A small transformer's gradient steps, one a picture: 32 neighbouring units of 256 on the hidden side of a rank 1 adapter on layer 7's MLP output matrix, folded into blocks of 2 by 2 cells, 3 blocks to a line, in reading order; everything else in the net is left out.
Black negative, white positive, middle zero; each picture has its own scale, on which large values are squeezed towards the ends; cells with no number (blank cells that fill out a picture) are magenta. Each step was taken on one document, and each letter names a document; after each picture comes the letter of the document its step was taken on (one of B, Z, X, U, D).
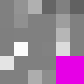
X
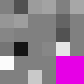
X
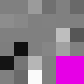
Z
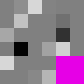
X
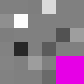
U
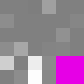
Z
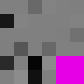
Z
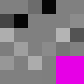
U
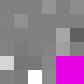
Z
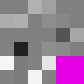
Z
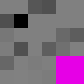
U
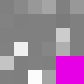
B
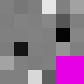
B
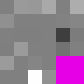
B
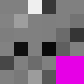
U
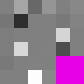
B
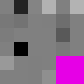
X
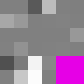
Z
